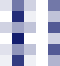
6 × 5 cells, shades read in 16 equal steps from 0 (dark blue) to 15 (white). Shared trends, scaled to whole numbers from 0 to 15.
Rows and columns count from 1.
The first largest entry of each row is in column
4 1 4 1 4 4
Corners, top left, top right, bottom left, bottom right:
13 6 14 10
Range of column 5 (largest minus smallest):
8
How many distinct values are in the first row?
4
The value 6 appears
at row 1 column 2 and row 1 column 5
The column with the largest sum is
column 4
